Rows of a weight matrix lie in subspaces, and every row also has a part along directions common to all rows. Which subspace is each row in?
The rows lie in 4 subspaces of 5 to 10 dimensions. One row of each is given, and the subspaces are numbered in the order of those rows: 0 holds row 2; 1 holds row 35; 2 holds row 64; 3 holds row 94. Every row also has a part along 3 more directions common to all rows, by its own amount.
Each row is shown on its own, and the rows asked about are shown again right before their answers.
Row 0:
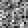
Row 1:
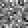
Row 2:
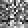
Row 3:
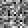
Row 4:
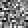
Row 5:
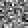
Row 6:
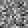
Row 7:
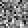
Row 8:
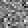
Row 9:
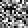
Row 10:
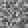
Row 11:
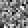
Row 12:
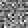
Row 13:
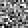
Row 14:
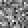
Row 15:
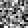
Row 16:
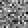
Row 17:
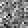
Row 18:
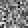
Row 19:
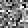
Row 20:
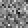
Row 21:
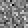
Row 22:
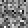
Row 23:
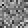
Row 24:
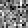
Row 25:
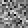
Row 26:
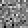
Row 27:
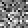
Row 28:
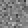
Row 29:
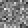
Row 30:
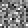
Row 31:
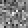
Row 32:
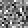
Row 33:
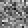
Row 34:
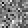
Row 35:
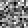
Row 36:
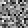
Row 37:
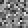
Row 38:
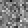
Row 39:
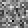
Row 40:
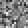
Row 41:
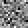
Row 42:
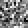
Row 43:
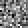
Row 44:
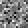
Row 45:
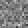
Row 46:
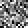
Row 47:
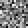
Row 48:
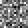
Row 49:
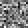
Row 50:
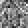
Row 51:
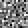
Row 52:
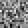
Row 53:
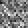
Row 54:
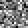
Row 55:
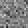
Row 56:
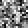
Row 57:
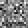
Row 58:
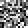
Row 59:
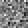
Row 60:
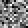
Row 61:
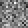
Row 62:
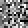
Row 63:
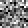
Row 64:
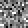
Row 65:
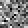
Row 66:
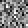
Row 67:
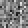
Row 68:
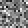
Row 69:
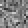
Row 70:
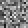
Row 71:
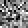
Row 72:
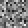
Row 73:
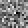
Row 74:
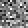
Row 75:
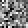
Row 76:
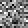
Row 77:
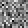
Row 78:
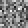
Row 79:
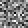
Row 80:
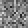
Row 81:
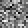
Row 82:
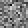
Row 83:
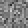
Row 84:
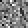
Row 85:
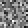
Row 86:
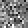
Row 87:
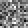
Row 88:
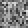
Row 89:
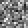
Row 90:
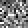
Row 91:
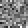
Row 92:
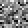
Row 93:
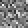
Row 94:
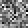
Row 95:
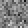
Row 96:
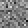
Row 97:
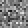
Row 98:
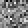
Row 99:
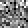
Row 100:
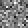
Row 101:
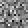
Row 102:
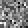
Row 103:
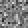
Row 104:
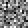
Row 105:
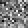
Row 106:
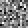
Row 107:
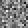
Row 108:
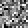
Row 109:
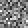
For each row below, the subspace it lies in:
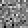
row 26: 0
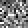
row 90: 2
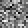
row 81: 1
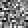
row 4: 0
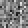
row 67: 3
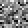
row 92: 2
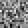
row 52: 2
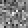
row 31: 2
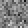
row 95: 0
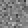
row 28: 0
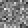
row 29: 1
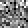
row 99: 1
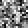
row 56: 3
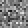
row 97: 3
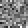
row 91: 3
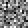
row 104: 0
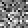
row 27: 2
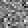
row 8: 2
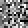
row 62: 0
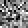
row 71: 3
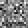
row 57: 0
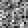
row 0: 1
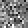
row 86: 0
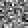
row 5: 2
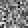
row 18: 3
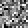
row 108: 2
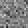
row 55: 3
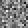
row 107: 1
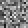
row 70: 3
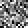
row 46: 2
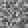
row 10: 3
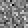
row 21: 3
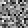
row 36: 0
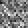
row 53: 0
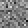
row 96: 1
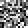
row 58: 2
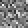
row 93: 0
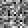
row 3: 0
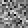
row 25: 0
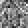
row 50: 0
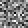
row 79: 0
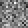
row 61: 1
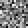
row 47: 3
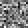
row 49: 3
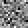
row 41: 2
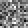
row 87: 1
